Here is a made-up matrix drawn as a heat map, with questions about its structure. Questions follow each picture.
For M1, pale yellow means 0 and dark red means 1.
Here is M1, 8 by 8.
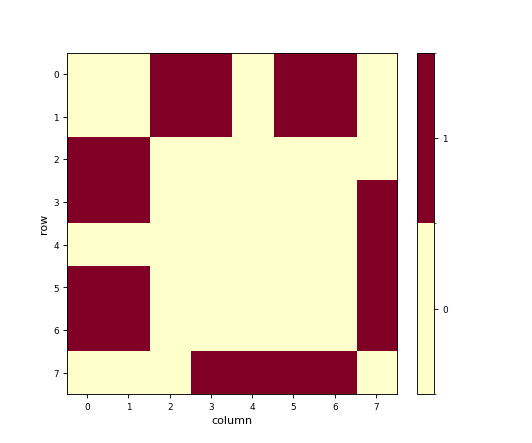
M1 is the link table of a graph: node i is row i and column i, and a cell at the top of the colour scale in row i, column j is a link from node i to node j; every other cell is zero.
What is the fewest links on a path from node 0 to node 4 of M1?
3
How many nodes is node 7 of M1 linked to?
4
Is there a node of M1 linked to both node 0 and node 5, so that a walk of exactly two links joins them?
no
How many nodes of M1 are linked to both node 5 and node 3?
3
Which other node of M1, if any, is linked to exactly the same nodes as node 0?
node 1
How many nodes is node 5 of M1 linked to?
3
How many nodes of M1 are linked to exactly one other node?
1
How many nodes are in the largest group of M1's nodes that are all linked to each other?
2
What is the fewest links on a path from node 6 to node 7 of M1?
1
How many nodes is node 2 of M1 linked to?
2
